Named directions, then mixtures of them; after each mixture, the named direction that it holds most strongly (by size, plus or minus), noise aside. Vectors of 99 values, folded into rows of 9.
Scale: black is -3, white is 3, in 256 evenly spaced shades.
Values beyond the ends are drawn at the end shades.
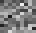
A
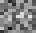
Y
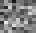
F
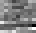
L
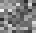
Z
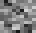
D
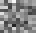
F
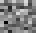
F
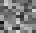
D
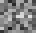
Y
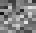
F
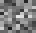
Y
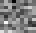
F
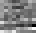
L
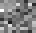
Z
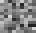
Y
